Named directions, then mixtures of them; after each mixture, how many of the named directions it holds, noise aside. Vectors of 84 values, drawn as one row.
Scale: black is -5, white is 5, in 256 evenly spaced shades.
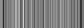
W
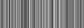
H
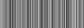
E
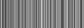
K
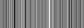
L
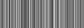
one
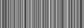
three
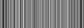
three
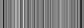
one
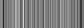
one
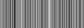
two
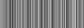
one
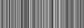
one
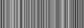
three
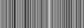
three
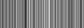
three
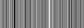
one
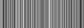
three
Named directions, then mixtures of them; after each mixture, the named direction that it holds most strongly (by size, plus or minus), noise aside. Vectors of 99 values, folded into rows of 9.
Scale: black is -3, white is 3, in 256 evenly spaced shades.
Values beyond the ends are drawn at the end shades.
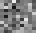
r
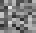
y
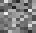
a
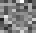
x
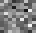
a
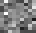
a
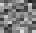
x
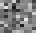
r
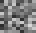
y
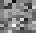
r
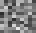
y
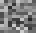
y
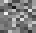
a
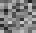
x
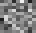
x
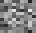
a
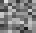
y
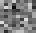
r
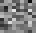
x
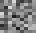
y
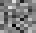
y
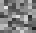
y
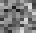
r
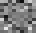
x
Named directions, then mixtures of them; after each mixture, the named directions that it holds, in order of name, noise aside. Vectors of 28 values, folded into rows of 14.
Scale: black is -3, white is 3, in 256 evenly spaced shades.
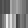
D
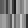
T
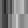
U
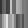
D, T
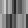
D, T, U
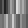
D, T, U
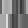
U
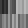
D, T, U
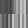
T, U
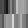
D, T, U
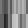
U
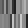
T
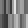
T, U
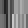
T, U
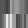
D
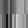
D, T, U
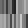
T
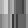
T, U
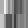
D, U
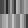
D, T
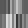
D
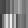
D
